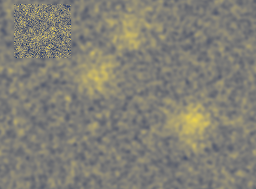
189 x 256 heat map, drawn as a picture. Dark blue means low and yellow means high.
Three bumps rise from the field. An odd patch, rougher than its surroundings, sits in the top left. The texture is blotchy. The top left is the roughest part.
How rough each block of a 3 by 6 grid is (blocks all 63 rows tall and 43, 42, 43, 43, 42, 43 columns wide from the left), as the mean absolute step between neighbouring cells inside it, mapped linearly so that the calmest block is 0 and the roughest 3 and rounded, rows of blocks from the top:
3 3 0 0 0 0 | 0 0 0 0 0 0 | 0 0 0 0 0 0
